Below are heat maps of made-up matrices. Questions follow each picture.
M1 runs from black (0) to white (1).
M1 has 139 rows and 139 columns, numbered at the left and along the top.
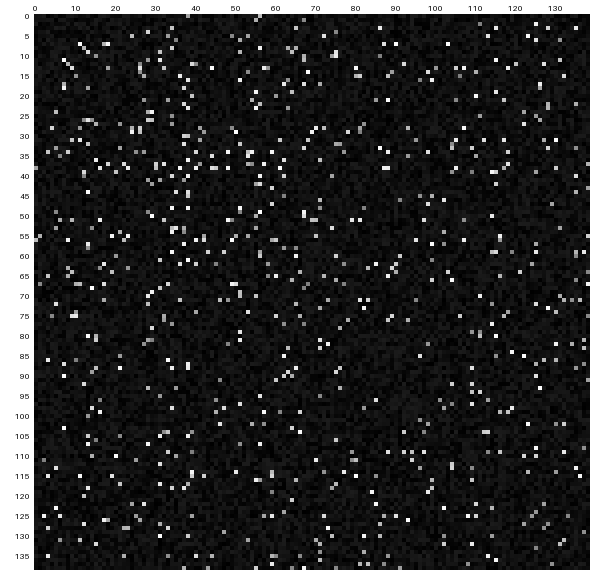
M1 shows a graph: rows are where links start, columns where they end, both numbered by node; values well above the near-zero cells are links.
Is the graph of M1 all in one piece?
no
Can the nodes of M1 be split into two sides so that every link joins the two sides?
yes
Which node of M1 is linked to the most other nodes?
node 38
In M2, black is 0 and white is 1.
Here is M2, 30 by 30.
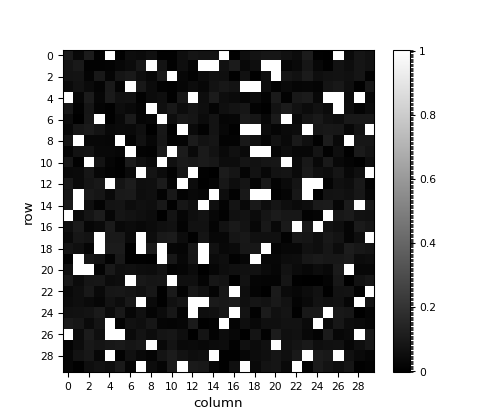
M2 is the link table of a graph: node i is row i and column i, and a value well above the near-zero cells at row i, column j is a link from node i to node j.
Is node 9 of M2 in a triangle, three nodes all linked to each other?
yes
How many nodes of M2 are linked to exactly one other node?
0
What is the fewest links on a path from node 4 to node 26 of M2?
1
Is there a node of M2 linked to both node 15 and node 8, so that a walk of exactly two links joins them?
no
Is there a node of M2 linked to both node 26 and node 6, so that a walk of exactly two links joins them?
no
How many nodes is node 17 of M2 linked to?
3
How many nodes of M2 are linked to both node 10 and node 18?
1
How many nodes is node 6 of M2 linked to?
3
